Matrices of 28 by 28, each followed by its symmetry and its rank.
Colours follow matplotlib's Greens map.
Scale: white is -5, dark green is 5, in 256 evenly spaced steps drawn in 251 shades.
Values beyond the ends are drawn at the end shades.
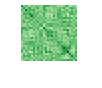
symmetric, rank five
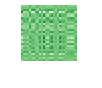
neither, rank two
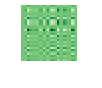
neither, rank one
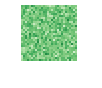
neither, full rank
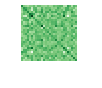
symmetric, rank five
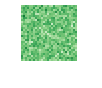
neither, full rank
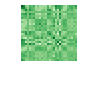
symmetric, rank three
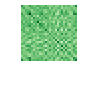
symmetric, rank five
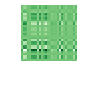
neither, rank one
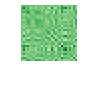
symmetric, rank three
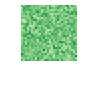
neither, full rank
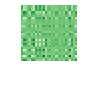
neither, rank two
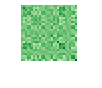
symmetric, rank three
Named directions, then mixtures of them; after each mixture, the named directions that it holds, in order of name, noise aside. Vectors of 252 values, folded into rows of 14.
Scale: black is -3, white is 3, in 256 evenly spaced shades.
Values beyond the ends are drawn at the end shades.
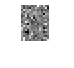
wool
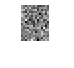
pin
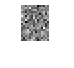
pin, wool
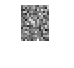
pin, wool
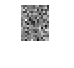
pin, wool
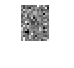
wool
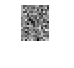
pin, wool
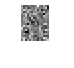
pin, wool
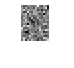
pin, wool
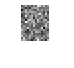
pin, wool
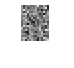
pin, wool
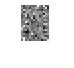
wool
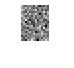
pin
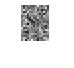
pin, wool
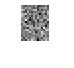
pin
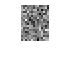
pin, wool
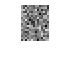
pin, wool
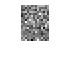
pin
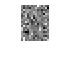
wool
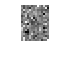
wool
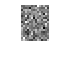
pin, wool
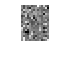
wool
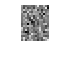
pin, wool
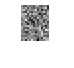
pin, wool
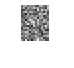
pin, wool
